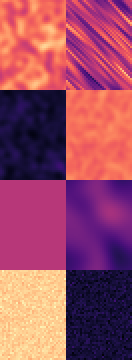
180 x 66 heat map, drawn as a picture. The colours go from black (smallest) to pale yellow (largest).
The table splits into 4 rows of 2 panels. Panel 1,1: high, blotchy. Panel 1,2: middling, slanting down to the right, strong in contrast. Panel 2,1: very low, blotchy, faint in contrast. Panel 2,2: high, blotchy, faint in contrast. Panel 3,1: middling, flat. Panel 3,2: low, smooth. Panel 4,1: very high, fine-grained, faint in contrast. Panel 4,2: very low, fine-grained, faint in contrast.
